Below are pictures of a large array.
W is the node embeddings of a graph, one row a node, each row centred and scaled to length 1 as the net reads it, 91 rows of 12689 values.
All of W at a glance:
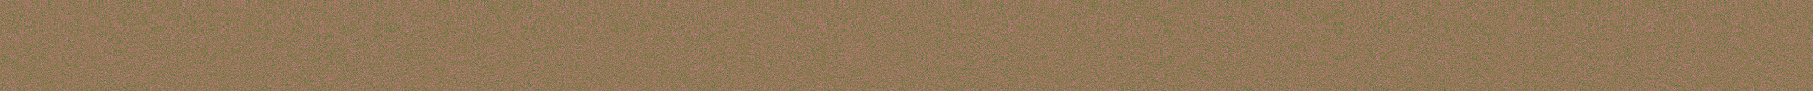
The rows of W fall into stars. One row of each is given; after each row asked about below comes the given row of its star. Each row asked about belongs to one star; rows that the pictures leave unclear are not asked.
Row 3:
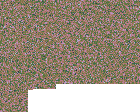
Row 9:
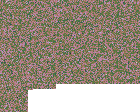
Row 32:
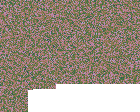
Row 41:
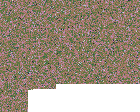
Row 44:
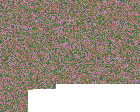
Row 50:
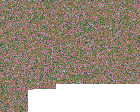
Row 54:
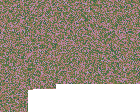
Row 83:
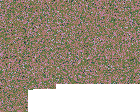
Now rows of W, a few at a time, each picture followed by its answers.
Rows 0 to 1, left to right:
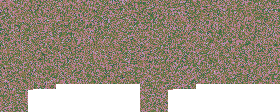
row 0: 3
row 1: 41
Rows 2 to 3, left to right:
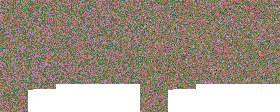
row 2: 83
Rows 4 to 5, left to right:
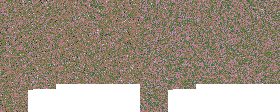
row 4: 54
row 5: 83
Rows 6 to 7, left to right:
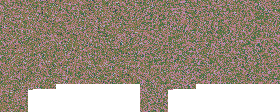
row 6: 3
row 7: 9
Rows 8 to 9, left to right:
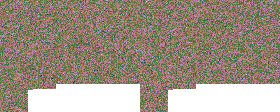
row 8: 54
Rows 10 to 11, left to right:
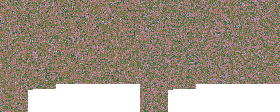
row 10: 44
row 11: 32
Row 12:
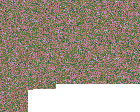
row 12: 44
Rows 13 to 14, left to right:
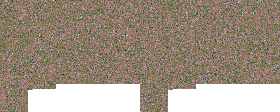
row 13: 41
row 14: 3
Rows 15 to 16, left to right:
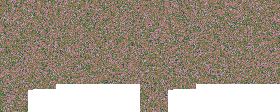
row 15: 50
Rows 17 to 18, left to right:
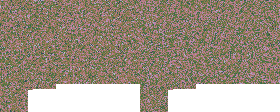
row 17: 3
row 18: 50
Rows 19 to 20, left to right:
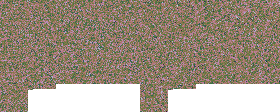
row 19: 50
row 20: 44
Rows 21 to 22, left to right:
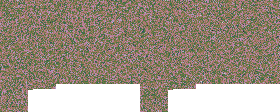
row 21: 41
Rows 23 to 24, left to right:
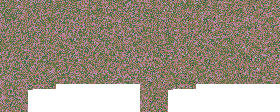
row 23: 41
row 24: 41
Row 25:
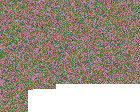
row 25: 9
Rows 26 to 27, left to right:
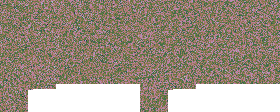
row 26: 9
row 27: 32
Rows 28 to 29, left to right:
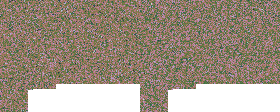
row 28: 32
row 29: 41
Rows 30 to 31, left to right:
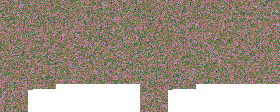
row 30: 41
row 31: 41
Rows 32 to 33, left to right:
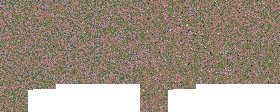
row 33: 83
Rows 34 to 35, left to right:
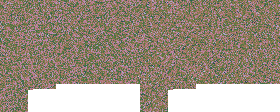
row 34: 9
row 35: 50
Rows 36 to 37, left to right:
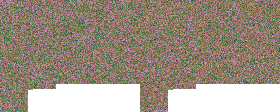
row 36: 9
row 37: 50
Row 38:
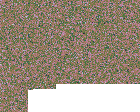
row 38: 44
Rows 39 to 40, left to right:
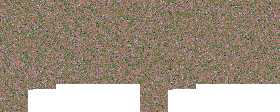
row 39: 44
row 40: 54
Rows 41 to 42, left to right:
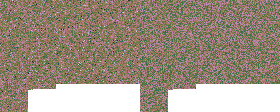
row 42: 3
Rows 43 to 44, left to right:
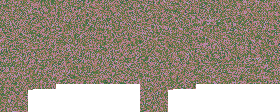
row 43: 50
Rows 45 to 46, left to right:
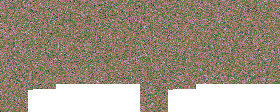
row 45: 32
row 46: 3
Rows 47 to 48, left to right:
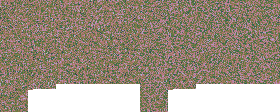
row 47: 3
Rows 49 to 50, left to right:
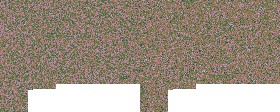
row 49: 32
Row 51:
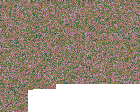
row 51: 50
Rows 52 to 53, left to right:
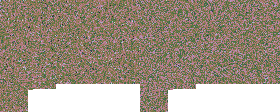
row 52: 83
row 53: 9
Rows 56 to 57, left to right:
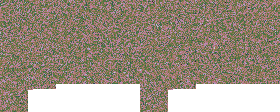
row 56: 9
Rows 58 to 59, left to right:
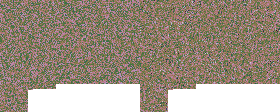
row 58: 44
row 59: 9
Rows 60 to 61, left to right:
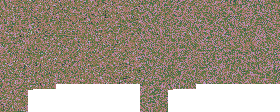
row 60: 32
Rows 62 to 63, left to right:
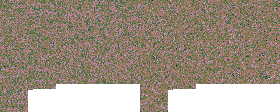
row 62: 50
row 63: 32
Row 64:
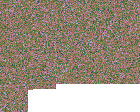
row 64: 50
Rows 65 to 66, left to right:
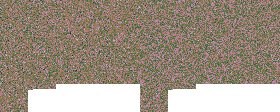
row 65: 3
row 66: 9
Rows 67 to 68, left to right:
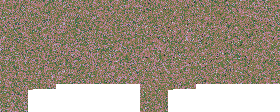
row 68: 83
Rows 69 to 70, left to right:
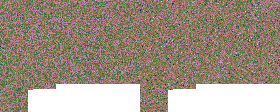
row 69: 3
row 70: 9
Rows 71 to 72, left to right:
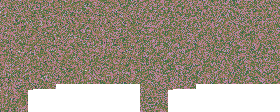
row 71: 32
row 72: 54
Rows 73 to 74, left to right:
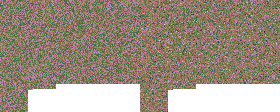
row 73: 9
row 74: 32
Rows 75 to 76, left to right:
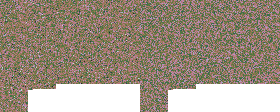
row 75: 41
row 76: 44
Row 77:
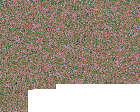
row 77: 50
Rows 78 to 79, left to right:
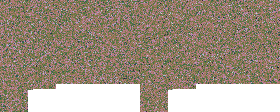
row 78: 32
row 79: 54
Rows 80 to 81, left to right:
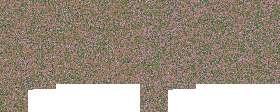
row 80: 50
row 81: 9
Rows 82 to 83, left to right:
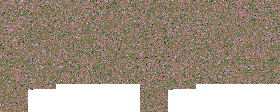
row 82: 54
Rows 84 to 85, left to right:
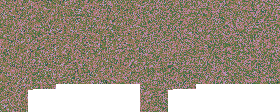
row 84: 50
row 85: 3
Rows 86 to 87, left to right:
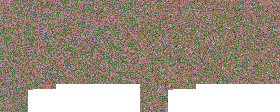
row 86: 3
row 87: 9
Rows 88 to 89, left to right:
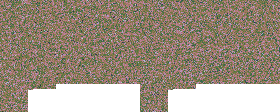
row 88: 44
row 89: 50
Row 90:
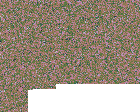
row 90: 44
